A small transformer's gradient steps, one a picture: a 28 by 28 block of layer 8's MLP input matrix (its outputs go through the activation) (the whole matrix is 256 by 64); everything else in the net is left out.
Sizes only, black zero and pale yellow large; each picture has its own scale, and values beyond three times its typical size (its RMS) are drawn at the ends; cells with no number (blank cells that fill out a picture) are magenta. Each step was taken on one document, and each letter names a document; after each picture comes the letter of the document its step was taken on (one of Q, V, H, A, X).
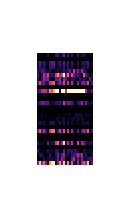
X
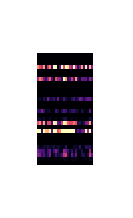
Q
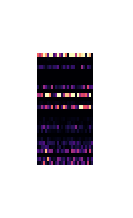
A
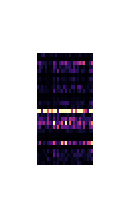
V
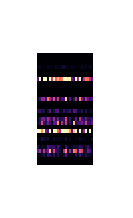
Q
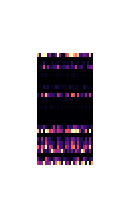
A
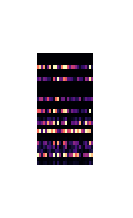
Q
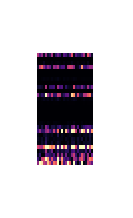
A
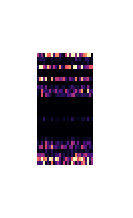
A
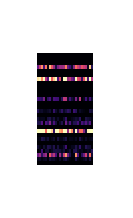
Q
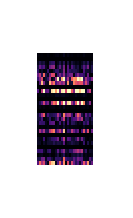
X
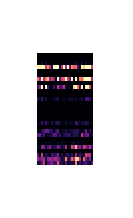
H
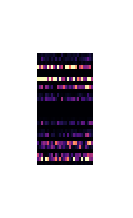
H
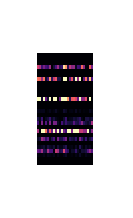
Q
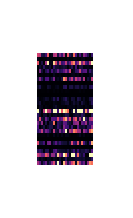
V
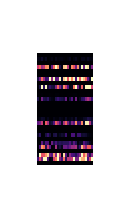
H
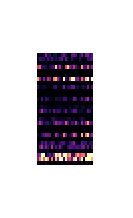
H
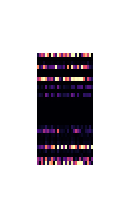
A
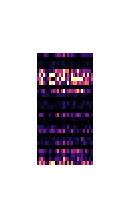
X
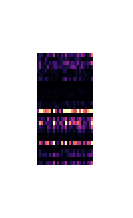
V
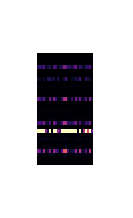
Q
